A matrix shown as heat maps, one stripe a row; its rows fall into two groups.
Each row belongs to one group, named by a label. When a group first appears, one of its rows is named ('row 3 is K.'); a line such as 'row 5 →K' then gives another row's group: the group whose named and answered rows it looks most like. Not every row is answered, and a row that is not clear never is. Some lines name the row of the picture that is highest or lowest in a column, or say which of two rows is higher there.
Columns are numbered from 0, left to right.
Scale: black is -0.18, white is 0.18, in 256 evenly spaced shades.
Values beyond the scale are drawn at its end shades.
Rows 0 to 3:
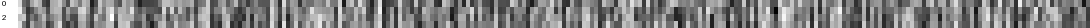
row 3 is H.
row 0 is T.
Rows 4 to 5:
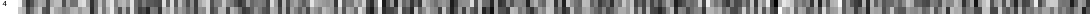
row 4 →H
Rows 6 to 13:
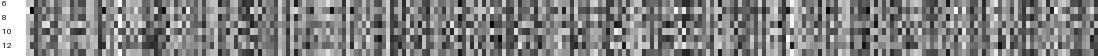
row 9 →T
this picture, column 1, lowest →7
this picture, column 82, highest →12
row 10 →H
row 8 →H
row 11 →T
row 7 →H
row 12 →T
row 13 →H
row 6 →H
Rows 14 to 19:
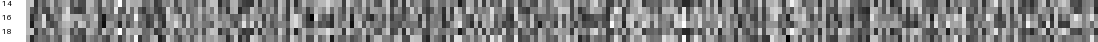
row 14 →H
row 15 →H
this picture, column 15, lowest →17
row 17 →T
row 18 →H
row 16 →T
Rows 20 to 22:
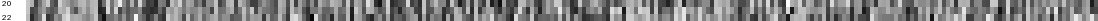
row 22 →T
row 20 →T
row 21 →T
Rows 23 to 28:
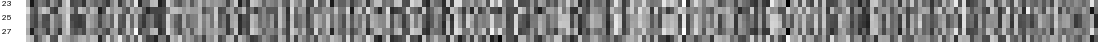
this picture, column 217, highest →23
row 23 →H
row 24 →T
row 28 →T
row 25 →H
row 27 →H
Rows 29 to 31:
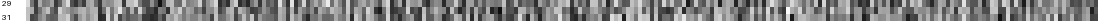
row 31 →T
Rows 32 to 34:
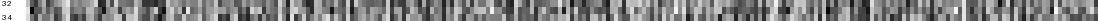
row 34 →H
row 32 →T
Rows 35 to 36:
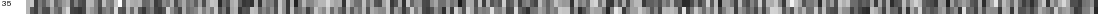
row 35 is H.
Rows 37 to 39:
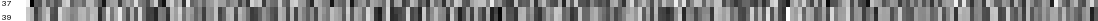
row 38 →T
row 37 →H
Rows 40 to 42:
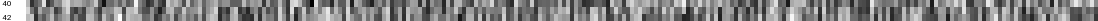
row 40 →T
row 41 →H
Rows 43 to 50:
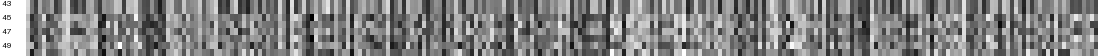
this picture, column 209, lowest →46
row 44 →H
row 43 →H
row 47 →H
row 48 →T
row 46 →T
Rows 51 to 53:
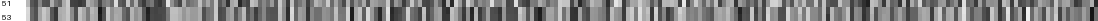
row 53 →T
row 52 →T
